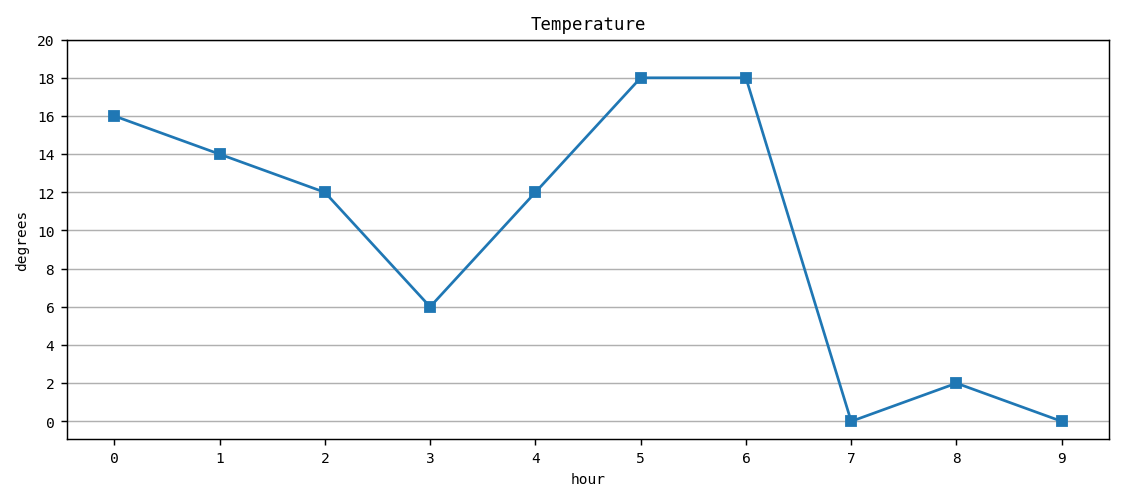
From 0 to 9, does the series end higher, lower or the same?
lower
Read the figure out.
Title: Temperature
x-axis: hour, ticks 0 1 2 3 4 5 6 7 8 9
y-axis: degrees, ticks 0 2 4 6 8 10 12 14 16 18 20
Values:
16 14 12 6 12 18 18 0 2 0
